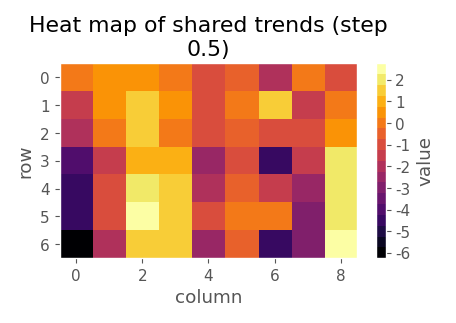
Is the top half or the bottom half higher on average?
top
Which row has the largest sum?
1
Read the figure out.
Title: Heat map of shared trends (step 0.5)
x-axis: column, ticks 0 2 4 6 8
y-axis: row, ticks 0 1 2 3 4 5 6 (0 at the top)
Colour bar: value, ticks -6 -5 -4 -3 -2 -1 0 1 2
Values, 7 rows of 9:
0 0.5 0.5 0 -1 -0.5 -2 0 -1
-1.5 0.5 1.5 0.5 -1 0 1.5 -1.5 0
-2 0 1.5 0 -1 -0.5 -1 -1 0.5
-4 -1.5 1 1 -2.5 -1 -4.5 -1.5 2
-4.5 -1 2 1.5 -2 -0.5 -1.5 -2.5 2
-4.5 -1 2.5 1.5 -1 0 0 -3 2
-6 -2 1.5 1.5 -2.5 -0.5 -4.5 -3 2.5
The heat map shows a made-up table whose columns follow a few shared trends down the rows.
